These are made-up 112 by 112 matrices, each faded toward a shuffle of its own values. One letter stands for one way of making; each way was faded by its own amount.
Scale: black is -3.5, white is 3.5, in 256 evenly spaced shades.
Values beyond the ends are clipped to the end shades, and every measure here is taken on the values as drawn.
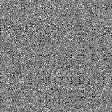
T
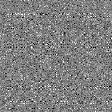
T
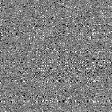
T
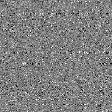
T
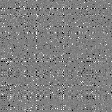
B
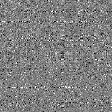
T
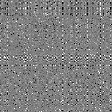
B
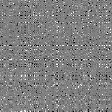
B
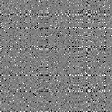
B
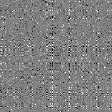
B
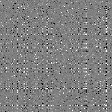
B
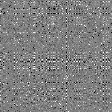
B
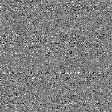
T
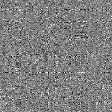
T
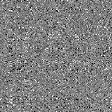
T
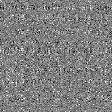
T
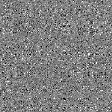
T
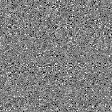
T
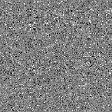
T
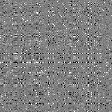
B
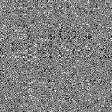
T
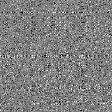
T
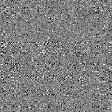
T
